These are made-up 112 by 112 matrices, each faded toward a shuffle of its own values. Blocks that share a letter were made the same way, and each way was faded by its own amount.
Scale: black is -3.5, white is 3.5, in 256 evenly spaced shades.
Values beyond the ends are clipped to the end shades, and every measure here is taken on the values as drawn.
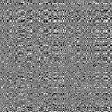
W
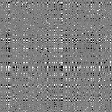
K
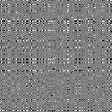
K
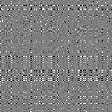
K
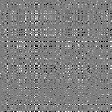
K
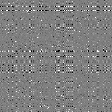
K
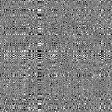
W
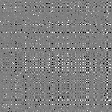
K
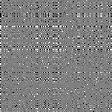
K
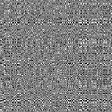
W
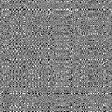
W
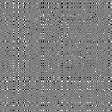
K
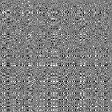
W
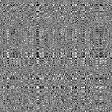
W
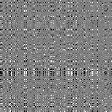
K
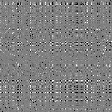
K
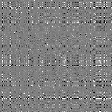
K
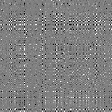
K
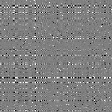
K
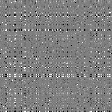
K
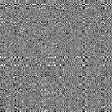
W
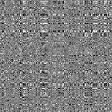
W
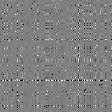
K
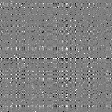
K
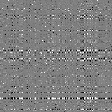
K
